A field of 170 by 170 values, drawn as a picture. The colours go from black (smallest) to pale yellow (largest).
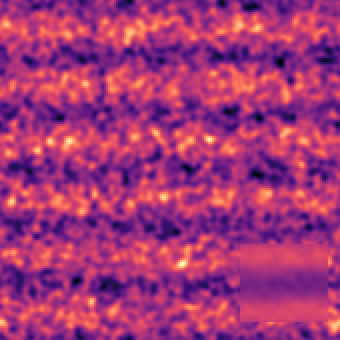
Calmest part: bottom right. Histogram: bell-shaped. Odd patch: calmer, in the bottom right. Stripes: horizontal, repeating 6 times. Slope: none.
